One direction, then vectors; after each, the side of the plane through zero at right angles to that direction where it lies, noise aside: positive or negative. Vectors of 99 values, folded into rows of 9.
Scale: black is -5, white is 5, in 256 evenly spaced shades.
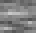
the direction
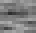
negative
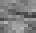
negative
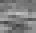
positive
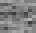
negative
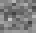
negative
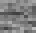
negative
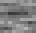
negative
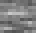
positive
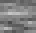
positive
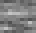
positive
